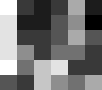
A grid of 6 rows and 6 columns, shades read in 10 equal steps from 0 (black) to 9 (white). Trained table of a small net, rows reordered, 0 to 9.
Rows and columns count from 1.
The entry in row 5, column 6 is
2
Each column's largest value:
9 5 7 8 6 6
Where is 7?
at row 5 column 3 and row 6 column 3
